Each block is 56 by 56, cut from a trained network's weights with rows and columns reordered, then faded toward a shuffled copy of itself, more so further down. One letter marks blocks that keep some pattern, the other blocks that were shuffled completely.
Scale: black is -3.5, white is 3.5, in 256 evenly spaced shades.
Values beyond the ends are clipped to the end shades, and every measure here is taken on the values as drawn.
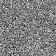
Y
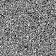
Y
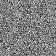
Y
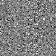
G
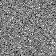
Y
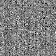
G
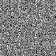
G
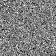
Y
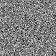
Y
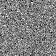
Y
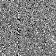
G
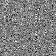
G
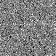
Y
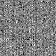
G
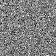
Y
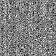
G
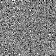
G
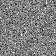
Y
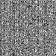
G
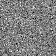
Y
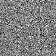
G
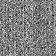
G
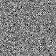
G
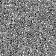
Y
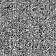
G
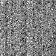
G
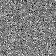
Y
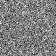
Y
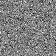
Y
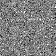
G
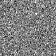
G
